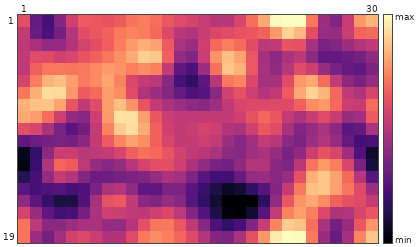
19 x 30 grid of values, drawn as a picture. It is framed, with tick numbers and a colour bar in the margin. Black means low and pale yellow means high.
The halves do not mirror each other. The texture is blotchy. No lone cell stands out from its neighbours. The ninth with the lowest average is the bottom middle.
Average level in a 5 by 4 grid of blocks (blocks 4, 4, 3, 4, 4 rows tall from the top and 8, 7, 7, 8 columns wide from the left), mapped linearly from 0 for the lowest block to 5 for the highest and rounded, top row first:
2 4 4 3 / 5 2 3 3 / 2 4 3 1 / 1 2 0 3 / 1 3 0 4
